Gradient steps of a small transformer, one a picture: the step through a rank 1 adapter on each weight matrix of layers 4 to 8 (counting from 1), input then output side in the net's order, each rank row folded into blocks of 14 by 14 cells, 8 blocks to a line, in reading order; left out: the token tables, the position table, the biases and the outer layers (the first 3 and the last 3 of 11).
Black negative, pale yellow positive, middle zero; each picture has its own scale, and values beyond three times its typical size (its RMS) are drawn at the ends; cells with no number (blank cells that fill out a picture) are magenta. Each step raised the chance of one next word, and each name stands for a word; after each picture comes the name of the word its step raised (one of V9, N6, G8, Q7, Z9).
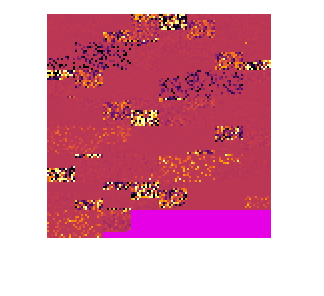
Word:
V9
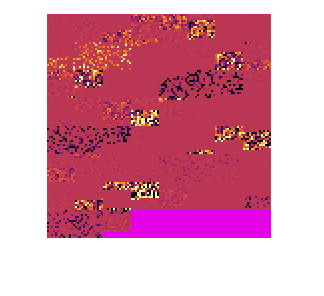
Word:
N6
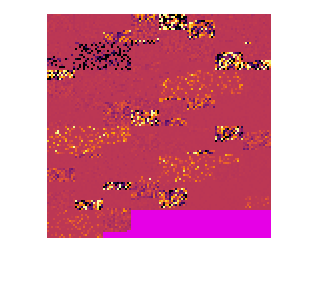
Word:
V9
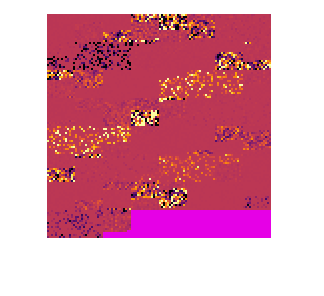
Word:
V9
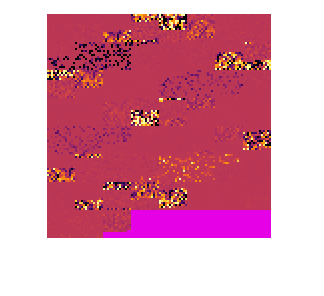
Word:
V9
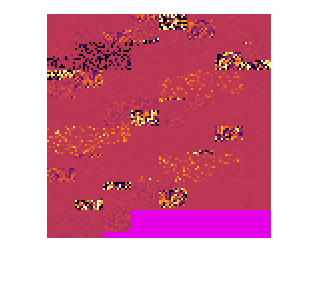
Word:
V9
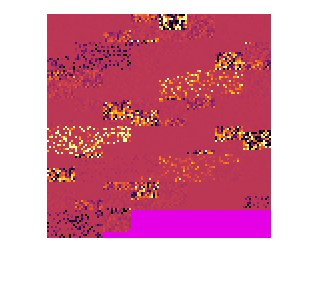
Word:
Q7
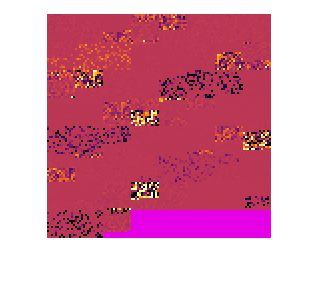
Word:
N6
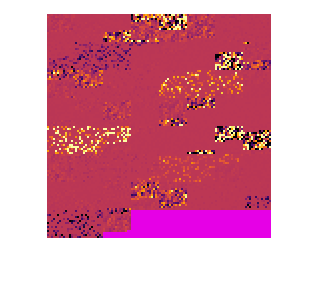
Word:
Q7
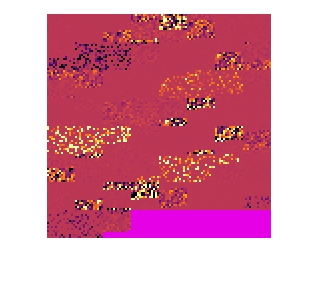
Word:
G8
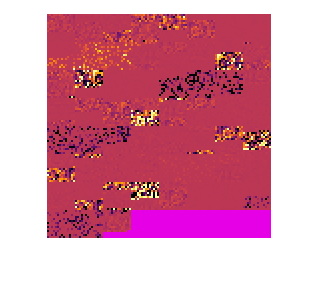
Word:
N6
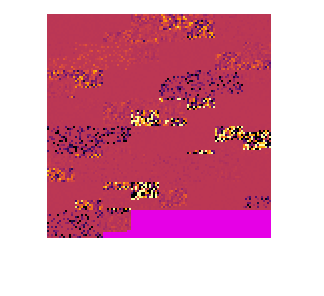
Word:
N6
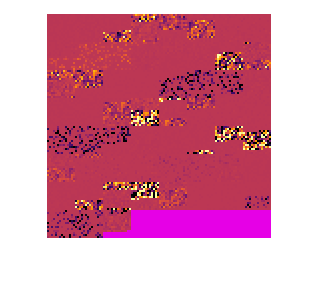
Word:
N6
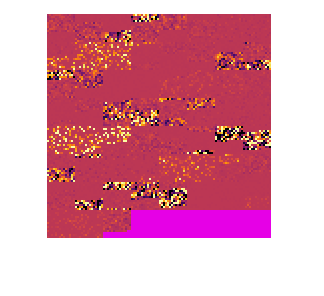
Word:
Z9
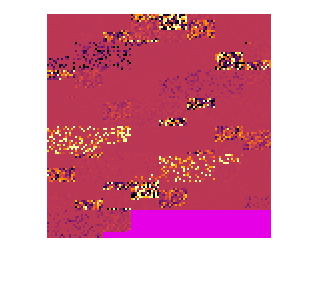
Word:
G8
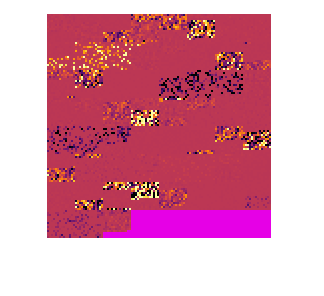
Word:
N6
